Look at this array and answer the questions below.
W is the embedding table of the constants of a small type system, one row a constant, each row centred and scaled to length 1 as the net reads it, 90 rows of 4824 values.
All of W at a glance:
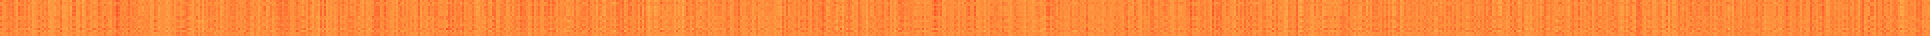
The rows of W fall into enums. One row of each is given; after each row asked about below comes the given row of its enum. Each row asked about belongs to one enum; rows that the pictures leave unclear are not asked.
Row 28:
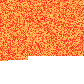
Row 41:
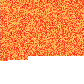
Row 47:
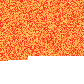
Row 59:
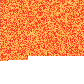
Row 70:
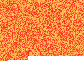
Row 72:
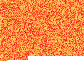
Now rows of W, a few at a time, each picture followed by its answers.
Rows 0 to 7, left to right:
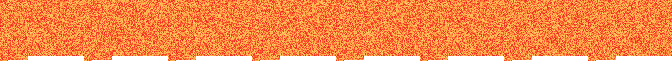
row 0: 28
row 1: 70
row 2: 28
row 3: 59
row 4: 59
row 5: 28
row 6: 47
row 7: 47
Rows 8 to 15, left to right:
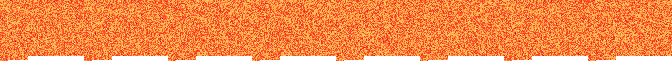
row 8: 41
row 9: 41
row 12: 47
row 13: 59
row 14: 41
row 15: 28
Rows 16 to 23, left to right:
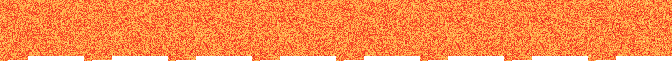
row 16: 70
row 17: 59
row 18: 28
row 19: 28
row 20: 70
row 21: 28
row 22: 28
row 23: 72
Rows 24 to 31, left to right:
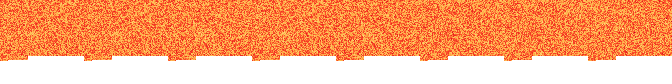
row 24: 59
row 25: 59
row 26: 28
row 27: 59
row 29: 70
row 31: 41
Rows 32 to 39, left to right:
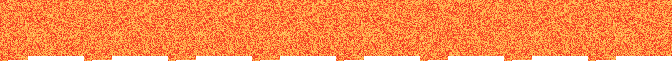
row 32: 28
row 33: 59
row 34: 59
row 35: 59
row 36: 28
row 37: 70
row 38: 59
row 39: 28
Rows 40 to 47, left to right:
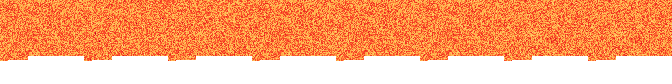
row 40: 70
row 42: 59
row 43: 70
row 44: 70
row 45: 70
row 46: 47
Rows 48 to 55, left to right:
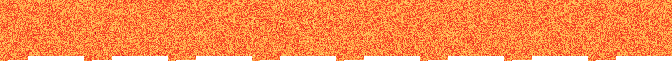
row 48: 70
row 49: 41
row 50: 59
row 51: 72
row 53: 47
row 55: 70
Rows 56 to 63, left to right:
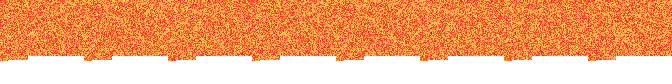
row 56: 59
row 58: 41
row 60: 70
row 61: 41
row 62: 41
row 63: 28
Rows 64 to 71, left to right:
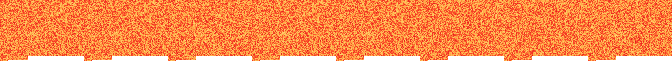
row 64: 59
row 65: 59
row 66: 28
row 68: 59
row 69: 70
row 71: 47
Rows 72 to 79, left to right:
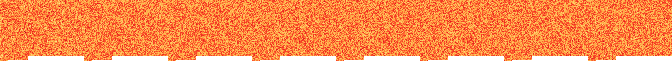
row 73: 70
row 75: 47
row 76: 47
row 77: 47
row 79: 41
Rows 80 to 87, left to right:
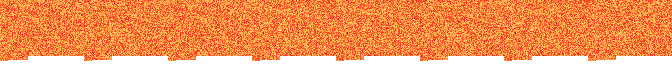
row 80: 70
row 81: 28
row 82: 70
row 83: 41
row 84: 41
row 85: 28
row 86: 41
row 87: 59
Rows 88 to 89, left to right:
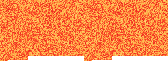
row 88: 70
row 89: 70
